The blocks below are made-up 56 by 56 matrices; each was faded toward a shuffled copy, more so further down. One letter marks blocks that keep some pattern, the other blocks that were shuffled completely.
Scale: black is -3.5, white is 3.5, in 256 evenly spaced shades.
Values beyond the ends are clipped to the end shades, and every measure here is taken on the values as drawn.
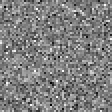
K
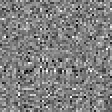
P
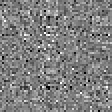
P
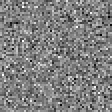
K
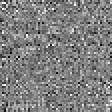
P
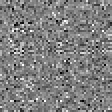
P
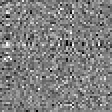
P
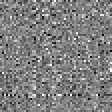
P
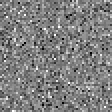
K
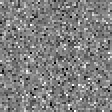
K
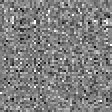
P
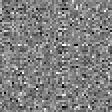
P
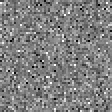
K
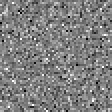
K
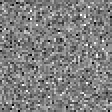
K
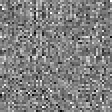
P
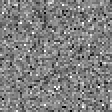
K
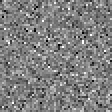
K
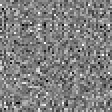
P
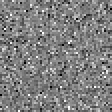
K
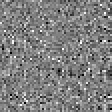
P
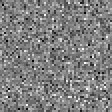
K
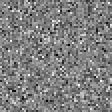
K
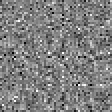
P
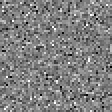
K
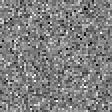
K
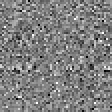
P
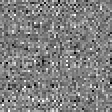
P
